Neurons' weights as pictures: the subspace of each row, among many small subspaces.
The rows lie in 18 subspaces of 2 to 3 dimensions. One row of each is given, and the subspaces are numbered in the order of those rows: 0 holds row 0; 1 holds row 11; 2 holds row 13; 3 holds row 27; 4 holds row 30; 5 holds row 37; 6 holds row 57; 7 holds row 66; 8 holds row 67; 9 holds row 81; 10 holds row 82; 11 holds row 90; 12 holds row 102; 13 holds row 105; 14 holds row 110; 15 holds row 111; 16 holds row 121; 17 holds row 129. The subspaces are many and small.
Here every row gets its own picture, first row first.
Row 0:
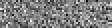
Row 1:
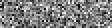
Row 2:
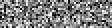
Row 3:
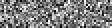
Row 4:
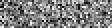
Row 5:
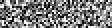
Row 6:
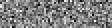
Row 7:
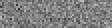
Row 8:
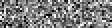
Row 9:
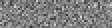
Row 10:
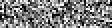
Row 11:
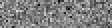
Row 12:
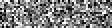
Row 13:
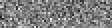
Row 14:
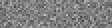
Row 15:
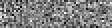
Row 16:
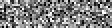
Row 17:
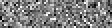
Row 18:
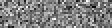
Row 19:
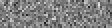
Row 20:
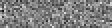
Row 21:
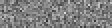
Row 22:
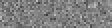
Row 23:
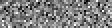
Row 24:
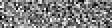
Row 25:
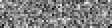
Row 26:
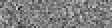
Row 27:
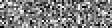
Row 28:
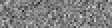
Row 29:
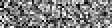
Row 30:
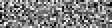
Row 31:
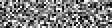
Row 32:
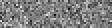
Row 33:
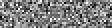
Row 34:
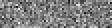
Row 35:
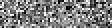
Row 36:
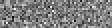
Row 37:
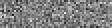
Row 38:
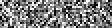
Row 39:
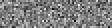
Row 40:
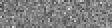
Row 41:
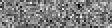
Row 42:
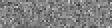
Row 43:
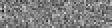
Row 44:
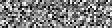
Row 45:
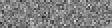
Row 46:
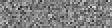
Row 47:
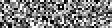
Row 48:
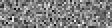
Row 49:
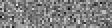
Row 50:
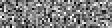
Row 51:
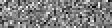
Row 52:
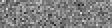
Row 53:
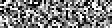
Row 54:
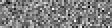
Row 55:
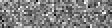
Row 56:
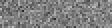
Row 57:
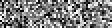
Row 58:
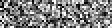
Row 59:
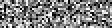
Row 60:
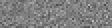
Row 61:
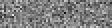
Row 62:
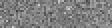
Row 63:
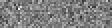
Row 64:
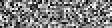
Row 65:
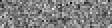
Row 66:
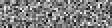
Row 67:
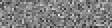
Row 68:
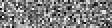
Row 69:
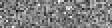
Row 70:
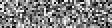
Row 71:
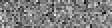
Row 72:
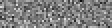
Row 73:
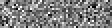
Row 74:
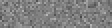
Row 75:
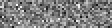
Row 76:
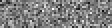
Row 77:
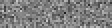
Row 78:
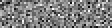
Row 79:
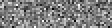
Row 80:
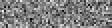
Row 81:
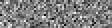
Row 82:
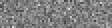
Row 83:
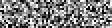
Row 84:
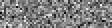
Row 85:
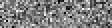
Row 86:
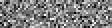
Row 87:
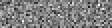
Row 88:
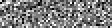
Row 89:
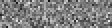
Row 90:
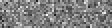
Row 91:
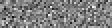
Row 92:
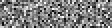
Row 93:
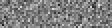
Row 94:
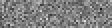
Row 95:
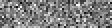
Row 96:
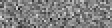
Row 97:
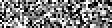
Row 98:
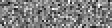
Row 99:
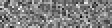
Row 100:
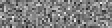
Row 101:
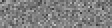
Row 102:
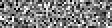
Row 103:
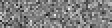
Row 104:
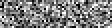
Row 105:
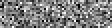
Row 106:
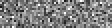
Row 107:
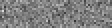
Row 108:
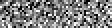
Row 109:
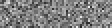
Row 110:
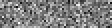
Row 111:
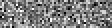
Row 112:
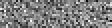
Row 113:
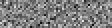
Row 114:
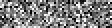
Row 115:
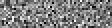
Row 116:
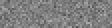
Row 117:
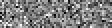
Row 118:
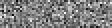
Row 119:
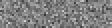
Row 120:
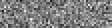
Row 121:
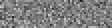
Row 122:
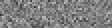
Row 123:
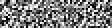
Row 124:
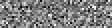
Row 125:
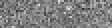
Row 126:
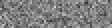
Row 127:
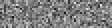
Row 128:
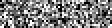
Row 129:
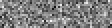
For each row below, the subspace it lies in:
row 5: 12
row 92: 13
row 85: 1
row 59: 7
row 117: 6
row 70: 10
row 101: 8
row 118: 5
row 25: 17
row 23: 11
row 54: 3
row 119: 9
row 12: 11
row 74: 7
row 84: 6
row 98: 14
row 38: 15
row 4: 3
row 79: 13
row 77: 5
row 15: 5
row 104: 13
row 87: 8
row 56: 10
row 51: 10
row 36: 12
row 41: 8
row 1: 13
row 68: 15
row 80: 0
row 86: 9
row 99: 3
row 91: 16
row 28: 15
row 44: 2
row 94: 8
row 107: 4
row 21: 5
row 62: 1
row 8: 6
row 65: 17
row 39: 13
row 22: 7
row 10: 4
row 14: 0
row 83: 9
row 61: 5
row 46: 2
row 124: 2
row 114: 14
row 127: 7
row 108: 11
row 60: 9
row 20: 4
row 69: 1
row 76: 17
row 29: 3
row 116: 17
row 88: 8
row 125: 1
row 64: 12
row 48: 12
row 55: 11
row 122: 9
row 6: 10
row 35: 1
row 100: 15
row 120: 0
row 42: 14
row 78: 8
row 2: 7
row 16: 11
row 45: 9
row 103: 6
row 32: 6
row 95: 14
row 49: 15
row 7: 16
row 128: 17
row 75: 13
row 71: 11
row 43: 4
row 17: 7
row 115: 12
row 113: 0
